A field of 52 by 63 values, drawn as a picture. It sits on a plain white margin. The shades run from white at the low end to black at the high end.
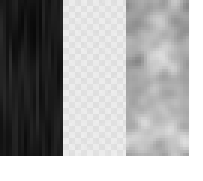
The table splits into one row of 3 panels. Panel 1,1: very high, streaked downward, faint in contrast. Panel 1,2: very low, checkered, faint in contrast. Panel 1,3: low, blotchy.
